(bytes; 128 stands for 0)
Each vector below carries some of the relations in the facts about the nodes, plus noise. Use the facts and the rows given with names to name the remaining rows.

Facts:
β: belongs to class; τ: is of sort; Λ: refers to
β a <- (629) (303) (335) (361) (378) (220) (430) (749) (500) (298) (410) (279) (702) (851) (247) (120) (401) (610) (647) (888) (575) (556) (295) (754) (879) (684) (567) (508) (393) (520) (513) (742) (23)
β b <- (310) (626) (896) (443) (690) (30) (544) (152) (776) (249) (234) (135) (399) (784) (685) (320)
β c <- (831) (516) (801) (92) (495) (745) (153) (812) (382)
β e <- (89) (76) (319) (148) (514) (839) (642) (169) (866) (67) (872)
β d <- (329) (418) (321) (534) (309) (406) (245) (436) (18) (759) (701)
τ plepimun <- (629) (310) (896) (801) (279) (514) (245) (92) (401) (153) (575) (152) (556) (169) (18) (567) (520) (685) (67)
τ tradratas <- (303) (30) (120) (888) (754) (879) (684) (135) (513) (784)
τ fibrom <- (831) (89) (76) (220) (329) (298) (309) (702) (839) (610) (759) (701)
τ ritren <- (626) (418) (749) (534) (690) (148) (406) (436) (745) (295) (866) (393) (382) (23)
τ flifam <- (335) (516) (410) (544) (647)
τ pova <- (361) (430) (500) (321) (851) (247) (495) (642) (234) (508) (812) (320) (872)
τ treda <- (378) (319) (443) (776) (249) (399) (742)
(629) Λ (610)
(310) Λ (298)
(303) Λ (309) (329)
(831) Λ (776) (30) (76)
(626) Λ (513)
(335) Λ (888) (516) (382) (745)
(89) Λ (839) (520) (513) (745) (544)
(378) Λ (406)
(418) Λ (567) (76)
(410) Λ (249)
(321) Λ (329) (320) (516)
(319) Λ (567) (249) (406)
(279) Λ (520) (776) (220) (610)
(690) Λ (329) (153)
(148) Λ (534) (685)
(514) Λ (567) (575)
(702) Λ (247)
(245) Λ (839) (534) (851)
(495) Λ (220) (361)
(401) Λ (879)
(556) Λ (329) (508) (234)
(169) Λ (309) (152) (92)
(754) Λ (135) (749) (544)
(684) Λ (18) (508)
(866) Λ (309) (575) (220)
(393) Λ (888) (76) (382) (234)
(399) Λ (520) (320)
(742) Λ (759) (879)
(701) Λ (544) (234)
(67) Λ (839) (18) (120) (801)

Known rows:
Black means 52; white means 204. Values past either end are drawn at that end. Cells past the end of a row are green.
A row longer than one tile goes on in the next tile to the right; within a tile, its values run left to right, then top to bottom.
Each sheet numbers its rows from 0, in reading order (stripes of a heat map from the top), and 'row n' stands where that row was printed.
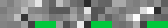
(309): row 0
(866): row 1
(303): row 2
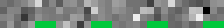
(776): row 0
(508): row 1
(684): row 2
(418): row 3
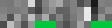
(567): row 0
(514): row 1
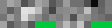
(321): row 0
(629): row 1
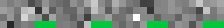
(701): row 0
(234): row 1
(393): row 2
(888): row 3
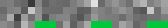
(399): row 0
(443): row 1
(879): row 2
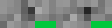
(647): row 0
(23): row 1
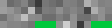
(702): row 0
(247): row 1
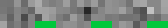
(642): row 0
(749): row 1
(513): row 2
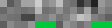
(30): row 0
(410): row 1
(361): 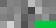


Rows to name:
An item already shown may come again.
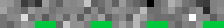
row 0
(335)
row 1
(575)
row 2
(401)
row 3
(393)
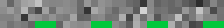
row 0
(759)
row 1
(647)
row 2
(399)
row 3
(495)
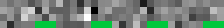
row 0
(701)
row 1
(319)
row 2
(148)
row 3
(839)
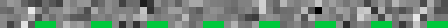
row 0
(169)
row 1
(520)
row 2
(831)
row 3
(298)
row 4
(320)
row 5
(406)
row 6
(701)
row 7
(690)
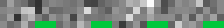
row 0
(245)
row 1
(310)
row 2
(329)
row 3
(575)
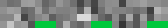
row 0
(220)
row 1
(378)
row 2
(76)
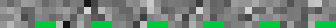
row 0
(610)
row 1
(89)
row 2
(234)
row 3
(399)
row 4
(18)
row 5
(249)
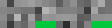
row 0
(76)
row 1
(516)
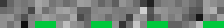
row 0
(812)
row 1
(610)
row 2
(67)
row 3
(544)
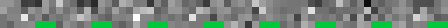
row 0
(335)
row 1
(410)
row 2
(556)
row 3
(754)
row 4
(508)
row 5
(310)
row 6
(626)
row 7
(742)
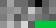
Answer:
(279)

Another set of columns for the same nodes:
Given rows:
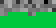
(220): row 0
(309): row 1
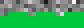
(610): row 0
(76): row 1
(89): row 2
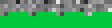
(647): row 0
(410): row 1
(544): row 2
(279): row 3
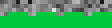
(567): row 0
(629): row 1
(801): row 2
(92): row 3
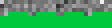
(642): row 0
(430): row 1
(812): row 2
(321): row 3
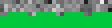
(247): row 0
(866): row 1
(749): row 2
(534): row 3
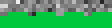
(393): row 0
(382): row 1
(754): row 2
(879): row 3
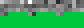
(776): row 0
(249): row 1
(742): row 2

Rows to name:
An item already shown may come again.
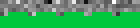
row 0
(321)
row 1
(866)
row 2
(626)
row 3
(401)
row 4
(249)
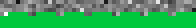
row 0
(169)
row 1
(516)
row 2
(495)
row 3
(418)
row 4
(321)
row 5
(321)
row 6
(18)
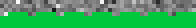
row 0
(67)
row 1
(329)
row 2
(303)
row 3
(701)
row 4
(520)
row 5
(76)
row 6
(378)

